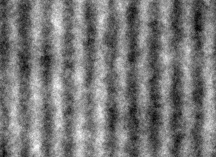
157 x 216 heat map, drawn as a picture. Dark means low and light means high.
Stripes: upright, repeating 10 times. Average level on the scale: 50%. Lone odd cells: none.
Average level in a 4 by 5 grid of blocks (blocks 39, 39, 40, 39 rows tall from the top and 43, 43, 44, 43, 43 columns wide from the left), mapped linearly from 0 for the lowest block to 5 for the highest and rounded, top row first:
25320
13323
55412
55412
